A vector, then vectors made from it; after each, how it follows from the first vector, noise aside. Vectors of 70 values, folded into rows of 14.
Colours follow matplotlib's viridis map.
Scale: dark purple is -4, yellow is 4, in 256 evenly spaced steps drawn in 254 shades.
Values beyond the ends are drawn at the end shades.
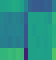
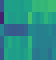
wrapped around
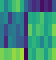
scaled up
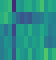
wrapped around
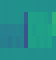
partly zeroed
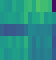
wrapped around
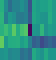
wrapped around
